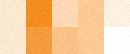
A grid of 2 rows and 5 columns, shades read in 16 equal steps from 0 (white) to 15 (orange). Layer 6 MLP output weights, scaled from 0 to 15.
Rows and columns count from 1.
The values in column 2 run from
13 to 15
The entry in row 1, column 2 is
15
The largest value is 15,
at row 1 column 2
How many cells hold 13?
1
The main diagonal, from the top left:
3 13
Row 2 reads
3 13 8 7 0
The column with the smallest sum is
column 5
